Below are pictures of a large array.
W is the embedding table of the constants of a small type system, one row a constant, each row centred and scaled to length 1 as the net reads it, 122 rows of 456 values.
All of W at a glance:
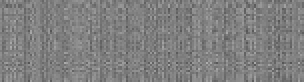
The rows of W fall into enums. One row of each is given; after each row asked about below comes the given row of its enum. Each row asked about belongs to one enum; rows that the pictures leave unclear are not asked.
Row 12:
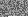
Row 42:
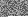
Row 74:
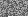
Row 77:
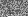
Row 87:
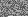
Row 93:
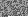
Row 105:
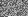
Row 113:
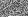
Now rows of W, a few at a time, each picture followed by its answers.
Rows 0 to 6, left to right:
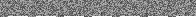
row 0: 87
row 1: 42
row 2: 93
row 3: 105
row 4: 87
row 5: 74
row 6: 105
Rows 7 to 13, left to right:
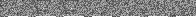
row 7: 105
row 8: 77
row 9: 77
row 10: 105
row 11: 105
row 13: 93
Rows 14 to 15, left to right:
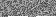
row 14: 93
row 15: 113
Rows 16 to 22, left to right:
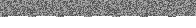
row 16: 93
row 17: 12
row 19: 42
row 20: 12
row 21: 74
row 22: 105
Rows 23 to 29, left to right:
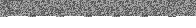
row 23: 77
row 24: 93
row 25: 12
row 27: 93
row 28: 93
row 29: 105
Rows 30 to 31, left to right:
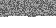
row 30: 12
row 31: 87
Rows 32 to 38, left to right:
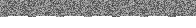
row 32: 42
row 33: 105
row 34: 12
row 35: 42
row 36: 105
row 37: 12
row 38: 74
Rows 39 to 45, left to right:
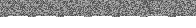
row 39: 87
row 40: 87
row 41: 93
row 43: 74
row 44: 77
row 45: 74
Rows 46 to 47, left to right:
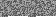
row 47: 74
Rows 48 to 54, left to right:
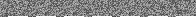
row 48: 74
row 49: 105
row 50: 105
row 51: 12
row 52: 105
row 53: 87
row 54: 77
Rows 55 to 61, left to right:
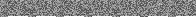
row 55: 42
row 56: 12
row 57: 42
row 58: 12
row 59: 12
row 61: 42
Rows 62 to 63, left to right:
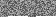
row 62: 42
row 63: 74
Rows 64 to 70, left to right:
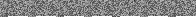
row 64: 74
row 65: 42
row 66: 93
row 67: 42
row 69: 42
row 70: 74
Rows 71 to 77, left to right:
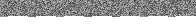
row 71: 42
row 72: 74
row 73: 113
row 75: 105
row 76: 42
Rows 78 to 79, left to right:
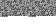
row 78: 93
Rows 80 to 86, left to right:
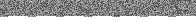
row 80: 12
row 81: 113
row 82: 42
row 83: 12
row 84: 93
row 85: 113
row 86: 77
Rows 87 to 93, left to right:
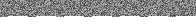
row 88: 105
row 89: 12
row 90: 105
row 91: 87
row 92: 105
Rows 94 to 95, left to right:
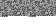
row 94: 93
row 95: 93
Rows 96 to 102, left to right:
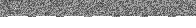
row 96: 77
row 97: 105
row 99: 113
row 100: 93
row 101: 93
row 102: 87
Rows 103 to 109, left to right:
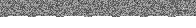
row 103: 87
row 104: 87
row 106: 12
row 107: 105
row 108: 87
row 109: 77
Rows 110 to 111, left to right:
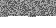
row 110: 42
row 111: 93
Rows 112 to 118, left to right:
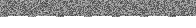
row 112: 42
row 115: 42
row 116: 87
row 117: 12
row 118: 93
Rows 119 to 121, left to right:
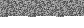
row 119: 74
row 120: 74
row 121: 93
